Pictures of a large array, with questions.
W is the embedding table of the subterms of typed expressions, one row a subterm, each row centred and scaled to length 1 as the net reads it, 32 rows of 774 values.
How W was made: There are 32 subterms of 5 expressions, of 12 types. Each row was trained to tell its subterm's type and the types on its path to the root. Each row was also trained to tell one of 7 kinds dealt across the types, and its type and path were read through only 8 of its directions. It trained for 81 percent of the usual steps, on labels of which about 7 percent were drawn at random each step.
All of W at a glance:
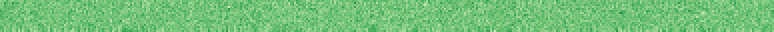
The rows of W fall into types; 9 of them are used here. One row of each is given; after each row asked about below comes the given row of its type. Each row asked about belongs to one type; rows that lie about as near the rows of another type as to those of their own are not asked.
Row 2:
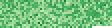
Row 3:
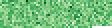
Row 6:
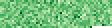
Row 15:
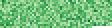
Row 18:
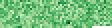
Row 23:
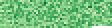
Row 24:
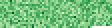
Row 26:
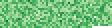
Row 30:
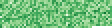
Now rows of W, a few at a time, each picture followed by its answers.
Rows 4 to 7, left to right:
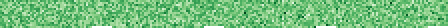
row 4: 3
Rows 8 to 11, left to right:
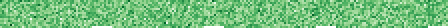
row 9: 23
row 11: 2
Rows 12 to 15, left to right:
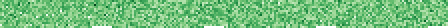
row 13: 2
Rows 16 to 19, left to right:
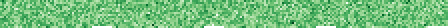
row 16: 30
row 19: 3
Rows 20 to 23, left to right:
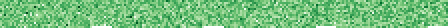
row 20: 6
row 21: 6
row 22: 2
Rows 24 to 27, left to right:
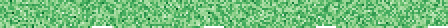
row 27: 30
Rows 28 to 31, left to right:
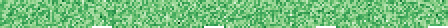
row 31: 30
